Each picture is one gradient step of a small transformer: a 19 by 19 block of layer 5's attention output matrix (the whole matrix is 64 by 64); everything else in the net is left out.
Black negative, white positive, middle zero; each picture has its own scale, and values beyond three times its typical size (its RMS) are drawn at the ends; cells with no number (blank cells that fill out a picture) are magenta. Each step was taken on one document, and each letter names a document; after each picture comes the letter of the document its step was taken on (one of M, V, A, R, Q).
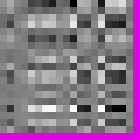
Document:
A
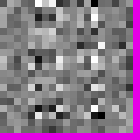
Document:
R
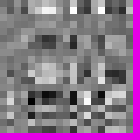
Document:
A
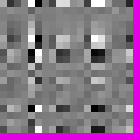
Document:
R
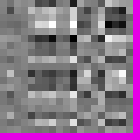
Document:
A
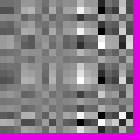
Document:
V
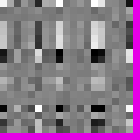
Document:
R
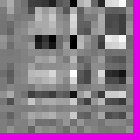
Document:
A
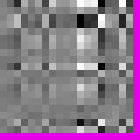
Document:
V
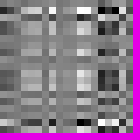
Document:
V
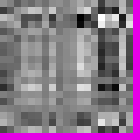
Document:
V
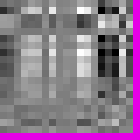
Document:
V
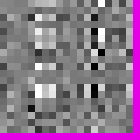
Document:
R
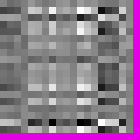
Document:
V
